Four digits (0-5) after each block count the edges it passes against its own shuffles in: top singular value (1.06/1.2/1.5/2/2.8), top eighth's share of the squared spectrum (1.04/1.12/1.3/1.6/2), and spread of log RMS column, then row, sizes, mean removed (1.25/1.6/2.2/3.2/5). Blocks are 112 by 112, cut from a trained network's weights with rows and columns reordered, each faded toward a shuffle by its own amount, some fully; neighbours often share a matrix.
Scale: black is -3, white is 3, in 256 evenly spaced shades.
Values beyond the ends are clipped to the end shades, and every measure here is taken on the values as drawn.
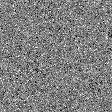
0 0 0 0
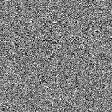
3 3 0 1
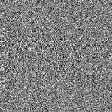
4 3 1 2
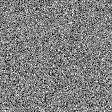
3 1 0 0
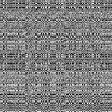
5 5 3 4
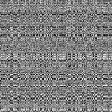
5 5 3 4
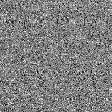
3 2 0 1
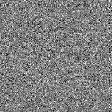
4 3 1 1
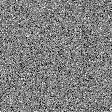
1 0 0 0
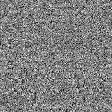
4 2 0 1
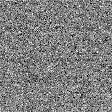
3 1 0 0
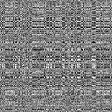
5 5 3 4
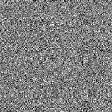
4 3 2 2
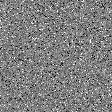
1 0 0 0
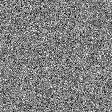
0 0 0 0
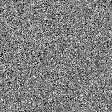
1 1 0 0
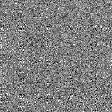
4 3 2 2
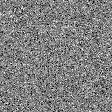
1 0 0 0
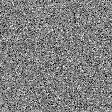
2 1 0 0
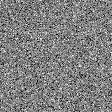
2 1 0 0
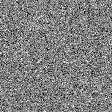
3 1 0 0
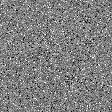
1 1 0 0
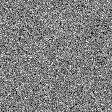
1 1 0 0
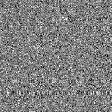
4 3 1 2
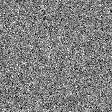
0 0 0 0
